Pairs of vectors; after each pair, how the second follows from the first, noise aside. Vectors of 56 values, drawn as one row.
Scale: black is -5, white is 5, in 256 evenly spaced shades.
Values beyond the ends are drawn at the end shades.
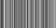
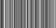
copied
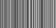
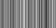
shuffled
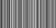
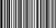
scaled up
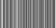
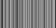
negated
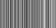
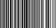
scaled up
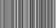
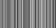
negated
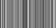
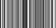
scaled up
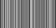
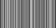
copied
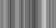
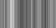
reversed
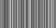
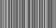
reversed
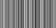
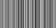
copied
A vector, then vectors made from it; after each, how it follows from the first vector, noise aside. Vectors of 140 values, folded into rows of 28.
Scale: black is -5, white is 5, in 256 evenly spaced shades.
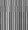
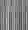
copied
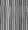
wrapped around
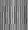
wrapped around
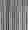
negated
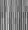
copied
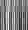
scaled up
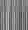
copied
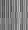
wrapped around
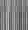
copied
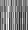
scaled up
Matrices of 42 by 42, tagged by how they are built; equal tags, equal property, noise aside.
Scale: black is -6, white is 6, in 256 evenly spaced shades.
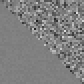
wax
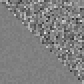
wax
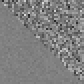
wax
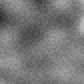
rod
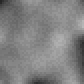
rod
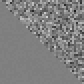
wax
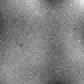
rod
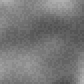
rod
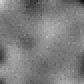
rod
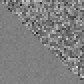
wax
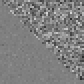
wax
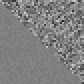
wax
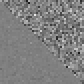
wax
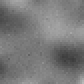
rod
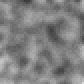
rod
